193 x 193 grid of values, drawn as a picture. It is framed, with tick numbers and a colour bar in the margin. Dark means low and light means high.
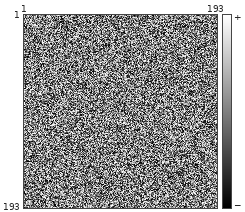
Odd rows or columns: none. Slope: none. Average level on the scale: 50%. Mirror symmetry: none. Grain: fine. Stripes: none. Seam: none. Histogram: flat.
